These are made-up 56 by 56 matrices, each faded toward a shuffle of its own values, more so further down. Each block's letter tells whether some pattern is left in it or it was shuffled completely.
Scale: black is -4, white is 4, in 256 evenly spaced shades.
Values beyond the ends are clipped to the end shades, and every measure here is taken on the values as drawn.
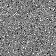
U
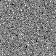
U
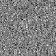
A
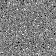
U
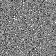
U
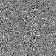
A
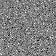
U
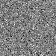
U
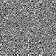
A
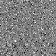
A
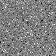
U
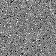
U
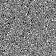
U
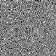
A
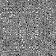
A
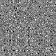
A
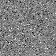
U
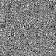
A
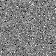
U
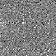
A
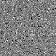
A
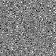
A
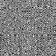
A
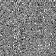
A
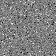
U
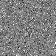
U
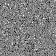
U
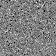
U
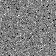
U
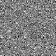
A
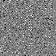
A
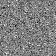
U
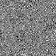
A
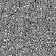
A
